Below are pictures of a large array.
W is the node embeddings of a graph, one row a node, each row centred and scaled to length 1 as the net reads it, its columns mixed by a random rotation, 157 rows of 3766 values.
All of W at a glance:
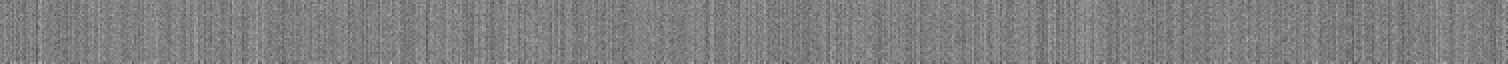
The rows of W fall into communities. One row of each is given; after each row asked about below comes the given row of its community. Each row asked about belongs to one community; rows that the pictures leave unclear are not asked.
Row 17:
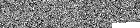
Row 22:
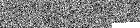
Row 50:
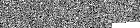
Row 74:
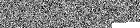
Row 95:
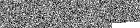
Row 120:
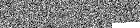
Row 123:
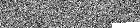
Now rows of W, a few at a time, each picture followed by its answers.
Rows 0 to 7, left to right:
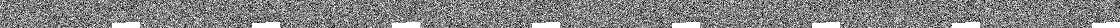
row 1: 120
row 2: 17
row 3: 123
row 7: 74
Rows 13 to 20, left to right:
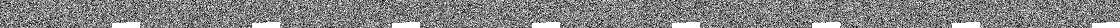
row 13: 17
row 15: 120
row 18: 50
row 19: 123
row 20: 123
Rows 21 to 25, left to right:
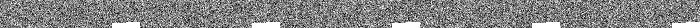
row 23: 95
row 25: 95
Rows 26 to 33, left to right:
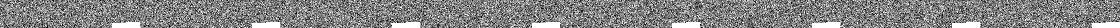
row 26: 123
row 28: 123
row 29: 22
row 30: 74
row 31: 17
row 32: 95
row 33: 123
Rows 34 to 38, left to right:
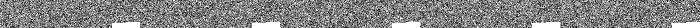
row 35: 120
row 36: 17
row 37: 123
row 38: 17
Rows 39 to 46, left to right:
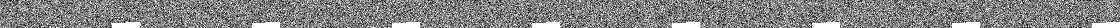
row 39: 123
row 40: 123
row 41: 120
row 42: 95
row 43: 95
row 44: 95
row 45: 74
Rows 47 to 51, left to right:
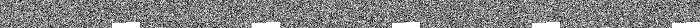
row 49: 17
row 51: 22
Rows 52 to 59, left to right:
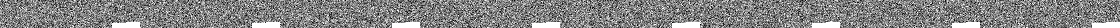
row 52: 123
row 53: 74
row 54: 17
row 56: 95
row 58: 74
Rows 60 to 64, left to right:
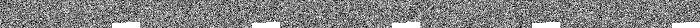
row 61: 74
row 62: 74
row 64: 120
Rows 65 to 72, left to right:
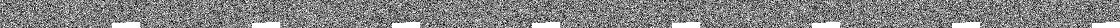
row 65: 22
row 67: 120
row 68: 120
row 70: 95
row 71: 120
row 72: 95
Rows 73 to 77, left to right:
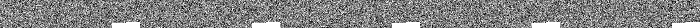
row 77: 120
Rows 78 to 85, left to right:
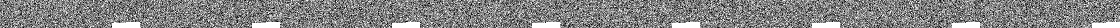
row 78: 22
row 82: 17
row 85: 120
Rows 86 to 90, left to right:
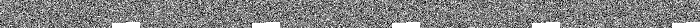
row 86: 17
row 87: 120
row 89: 123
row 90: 120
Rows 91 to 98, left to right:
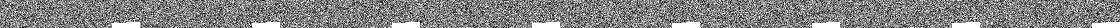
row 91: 74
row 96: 95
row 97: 74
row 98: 74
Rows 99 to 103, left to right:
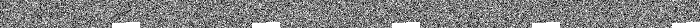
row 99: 120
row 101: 74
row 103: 74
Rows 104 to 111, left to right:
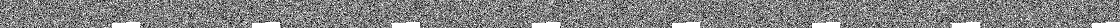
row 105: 17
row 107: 50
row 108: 123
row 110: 123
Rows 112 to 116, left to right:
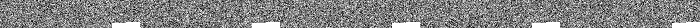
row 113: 17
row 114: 22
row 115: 17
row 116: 50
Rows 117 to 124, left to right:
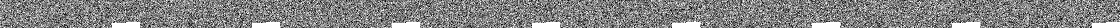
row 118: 17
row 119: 74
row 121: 74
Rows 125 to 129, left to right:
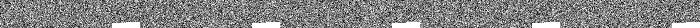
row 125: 120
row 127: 95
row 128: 120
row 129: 22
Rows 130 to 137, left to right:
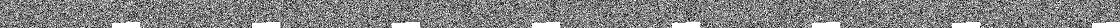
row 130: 50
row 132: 22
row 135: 17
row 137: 123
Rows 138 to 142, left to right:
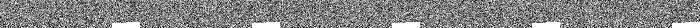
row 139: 22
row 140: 22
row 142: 120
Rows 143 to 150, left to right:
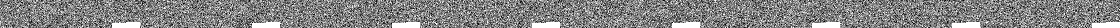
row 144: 123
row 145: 74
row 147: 120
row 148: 123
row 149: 74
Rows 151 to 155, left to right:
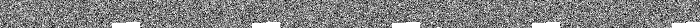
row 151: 17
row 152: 95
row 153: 17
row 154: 74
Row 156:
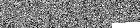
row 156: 17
